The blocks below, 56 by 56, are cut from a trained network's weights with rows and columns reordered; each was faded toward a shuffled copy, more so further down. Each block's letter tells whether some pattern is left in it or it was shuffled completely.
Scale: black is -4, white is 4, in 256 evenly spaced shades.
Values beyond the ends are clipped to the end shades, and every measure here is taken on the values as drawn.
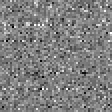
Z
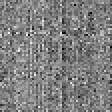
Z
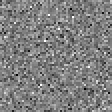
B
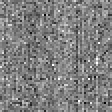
Z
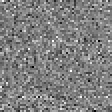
Z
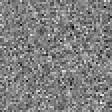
B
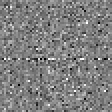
Z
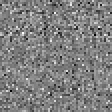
Z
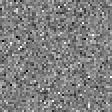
B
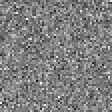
B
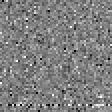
Z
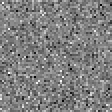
B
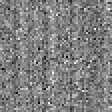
Z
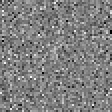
Z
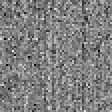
Z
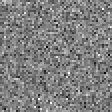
B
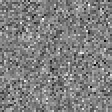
B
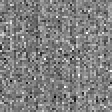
Z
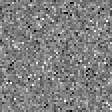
B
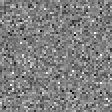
Z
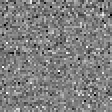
Z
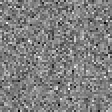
Z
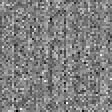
Z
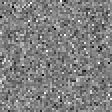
B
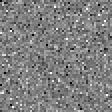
B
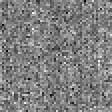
Z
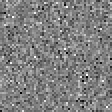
B
